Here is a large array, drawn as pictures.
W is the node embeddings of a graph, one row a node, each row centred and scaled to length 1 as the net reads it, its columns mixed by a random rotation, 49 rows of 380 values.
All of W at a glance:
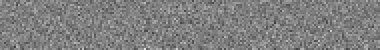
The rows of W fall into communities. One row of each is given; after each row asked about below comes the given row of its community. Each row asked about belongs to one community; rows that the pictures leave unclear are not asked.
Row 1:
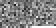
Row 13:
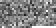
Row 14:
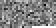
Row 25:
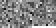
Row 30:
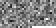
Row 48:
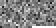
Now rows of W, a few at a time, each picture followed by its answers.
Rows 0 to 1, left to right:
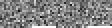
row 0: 25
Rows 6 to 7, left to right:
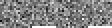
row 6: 30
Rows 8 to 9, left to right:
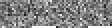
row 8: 13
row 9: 48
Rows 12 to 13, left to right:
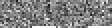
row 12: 30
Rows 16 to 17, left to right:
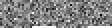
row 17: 1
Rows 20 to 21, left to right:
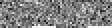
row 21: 48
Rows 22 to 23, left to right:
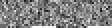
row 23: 48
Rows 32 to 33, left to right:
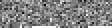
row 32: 14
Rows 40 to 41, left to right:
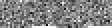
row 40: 25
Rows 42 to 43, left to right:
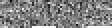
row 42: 30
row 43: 1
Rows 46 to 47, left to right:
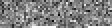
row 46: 48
